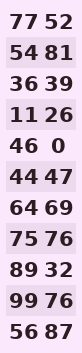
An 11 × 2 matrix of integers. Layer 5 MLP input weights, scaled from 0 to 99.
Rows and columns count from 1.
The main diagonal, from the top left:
77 81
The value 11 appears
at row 4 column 1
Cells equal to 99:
1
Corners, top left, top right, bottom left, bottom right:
77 52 56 87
